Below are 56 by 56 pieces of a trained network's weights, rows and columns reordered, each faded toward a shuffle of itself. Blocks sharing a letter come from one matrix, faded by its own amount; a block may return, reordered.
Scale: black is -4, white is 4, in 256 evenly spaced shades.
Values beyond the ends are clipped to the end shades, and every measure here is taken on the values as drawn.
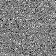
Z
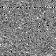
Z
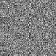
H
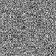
H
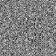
H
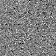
Z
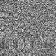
H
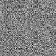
H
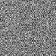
H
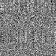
H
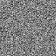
H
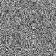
H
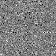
Z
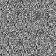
H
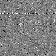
Z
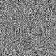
H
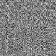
H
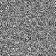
H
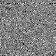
Z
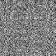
H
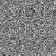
H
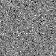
Z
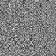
H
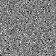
Z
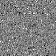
Z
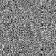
H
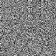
H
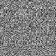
H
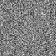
H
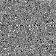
Z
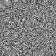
H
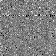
Z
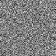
H
